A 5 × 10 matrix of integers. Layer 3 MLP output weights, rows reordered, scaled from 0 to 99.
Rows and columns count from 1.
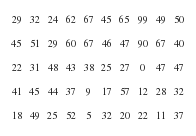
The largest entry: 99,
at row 1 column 8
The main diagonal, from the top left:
29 51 48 37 5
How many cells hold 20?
1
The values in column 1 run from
18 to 45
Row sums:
522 542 328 322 271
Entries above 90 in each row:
1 0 0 0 0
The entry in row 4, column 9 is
28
